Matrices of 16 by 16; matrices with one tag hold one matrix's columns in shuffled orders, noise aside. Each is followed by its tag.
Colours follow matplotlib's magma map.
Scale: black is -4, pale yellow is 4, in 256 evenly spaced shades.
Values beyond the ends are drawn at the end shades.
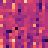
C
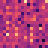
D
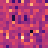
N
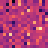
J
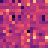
N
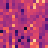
C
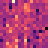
C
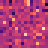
J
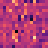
N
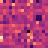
N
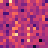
D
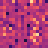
D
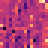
C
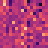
J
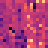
C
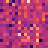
D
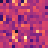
N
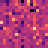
J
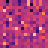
J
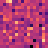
D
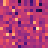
J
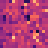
N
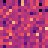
J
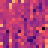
C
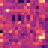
N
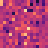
J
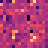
N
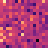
D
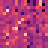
J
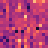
C
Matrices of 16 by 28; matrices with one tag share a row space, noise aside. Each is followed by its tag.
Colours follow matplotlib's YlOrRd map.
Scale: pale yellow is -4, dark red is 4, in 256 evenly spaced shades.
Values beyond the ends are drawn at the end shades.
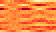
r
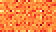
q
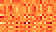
q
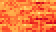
r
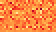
q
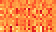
q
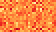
q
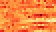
r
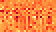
q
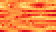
r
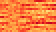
r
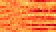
r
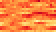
r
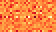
q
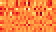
q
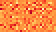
q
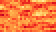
r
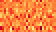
q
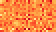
q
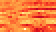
r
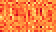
q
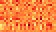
q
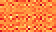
q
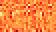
q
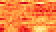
r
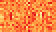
q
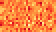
q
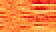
r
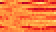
r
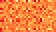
q
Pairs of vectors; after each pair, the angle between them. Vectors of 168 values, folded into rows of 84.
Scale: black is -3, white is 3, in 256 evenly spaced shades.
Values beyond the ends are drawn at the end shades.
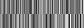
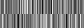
partly opposed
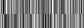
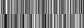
nearly parallel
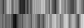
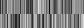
partly aligned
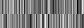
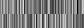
nearly parallel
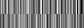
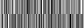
partly opposed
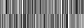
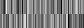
nearly opposite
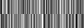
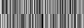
nearly opposite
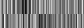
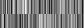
nearly opposite
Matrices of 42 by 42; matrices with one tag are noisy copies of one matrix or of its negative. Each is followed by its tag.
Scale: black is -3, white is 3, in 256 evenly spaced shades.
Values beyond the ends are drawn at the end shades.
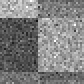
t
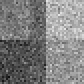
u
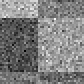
t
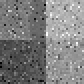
u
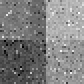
u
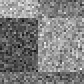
t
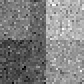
u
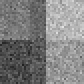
u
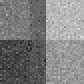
u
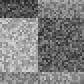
t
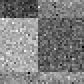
t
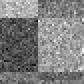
t
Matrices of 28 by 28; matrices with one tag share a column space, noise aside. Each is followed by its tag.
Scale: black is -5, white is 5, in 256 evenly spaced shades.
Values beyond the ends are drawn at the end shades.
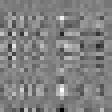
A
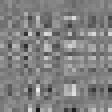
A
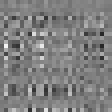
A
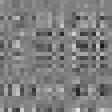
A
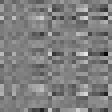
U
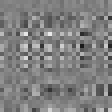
A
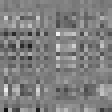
A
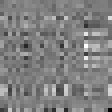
A
